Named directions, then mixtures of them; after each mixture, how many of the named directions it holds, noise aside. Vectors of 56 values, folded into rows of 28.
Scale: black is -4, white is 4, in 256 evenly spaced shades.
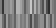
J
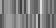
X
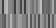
two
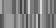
one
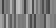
one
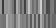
two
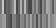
two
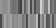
two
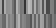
two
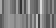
one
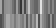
one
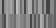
two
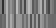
two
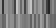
two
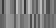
two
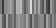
one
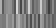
two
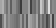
two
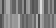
one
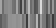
one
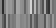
one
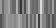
one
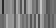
two
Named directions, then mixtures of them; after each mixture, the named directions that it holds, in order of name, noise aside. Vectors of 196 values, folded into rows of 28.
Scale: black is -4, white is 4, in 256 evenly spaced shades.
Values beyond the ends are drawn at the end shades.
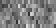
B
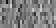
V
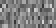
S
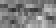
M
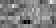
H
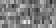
H, S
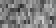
H, M, S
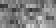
B, M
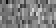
B, H, V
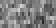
H, M, S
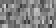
H, S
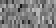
H, S, V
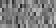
B, S, V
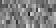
B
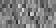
B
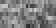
B, M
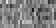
H, S, V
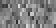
B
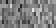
H, V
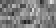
B, H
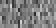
V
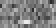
H, S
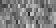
B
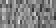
S, V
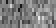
H, M, V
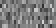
S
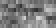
M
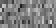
H, S, V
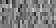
V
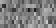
M, S, V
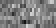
B, H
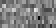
M, S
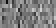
V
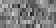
B, H
